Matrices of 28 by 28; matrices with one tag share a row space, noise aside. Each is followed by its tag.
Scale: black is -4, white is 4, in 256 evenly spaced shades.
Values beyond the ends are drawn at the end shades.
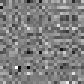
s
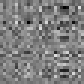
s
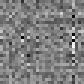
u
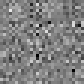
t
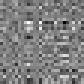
s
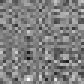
s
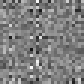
t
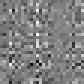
t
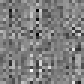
t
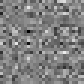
s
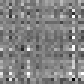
u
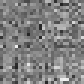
s
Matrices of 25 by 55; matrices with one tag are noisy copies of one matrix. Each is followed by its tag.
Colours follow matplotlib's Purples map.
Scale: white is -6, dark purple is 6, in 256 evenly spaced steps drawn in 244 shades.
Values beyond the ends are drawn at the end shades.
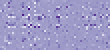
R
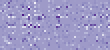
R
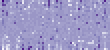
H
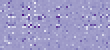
R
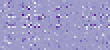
R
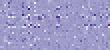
R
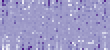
H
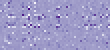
R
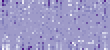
H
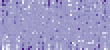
H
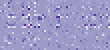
R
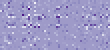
R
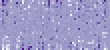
H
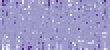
H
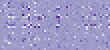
R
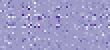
R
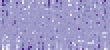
H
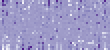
H
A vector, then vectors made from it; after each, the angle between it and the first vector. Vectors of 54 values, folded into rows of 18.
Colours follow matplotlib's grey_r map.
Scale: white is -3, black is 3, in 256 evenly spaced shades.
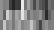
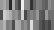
partly aligned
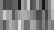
partly aligned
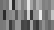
orthogonal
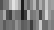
nearly opposite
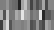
partly aligned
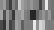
orthogonal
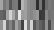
partly aligned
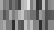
partly aligned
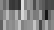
nearly parallel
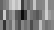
nearly opposite
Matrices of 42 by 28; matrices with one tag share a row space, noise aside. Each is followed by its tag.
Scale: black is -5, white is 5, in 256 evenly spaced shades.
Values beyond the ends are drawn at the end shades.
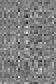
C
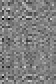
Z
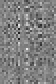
C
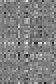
C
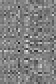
C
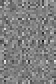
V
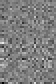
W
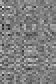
Z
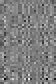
V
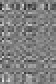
Z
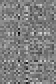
C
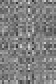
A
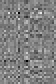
C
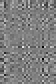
V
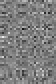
W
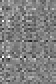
Z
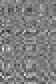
Z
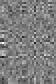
W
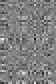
W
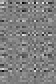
W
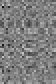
Z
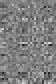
W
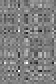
C
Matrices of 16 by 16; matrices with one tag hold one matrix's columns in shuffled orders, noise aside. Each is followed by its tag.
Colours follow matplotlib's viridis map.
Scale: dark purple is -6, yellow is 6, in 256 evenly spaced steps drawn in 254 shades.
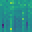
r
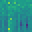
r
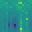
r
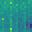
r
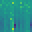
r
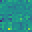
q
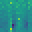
r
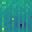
r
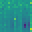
r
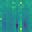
r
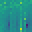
r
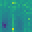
r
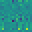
q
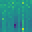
r
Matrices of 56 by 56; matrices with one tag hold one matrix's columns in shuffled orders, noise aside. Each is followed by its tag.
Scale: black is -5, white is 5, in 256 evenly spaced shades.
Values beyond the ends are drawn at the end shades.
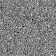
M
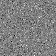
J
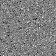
J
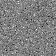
M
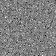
J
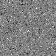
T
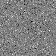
T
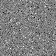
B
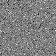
T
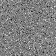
B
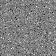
B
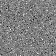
M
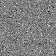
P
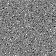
M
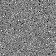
T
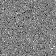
B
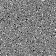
M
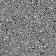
T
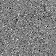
M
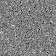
P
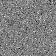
T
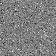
P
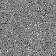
P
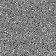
P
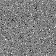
M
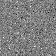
B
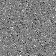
J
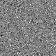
J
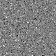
J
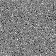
M
